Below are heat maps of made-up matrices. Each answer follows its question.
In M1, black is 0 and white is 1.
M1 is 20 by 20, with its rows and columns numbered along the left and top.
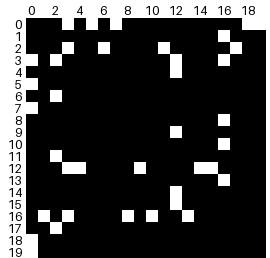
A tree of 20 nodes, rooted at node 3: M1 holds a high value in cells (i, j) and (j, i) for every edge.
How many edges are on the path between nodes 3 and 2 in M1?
1
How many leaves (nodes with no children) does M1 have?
15
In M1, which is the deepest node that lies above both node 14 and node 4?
12
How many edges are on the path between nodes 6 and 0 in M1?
3
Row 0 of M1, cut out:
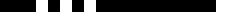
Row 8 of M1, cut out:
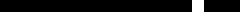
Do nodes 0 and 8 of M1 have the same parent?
no
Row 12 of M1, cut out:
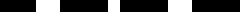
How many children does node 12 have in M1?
4
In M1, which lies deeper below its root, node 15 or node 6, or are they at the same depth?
the same depth
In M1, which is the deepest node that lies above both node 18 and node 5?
0
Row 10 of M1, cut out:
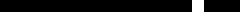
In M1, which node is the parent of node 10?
16
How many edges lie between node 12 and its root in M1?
1
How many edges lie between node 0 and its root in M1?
1
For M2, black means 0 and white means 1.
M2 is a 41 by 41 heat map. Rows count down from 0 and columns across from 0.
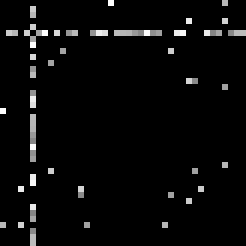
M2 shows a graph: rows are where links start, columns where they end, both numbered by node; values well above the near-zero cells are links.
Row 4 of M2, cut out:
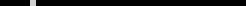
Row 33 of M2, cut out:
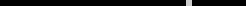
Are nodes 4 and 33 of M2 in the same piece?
no
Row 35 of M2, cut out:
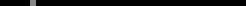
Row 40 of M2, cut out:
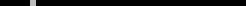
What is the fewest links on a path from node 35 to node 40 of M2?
2
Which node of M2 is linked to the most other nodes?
node 5
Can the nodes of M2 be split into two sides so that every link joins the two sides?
yes
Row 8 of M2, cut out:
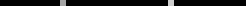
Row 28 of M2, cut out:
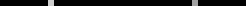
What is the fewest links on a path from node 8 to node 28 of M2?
1
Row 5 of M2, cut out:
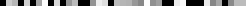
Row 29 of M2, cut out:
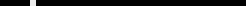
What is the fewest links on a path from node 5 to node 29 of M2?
1
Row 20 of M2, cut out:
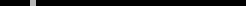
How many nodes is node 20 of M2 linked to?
1
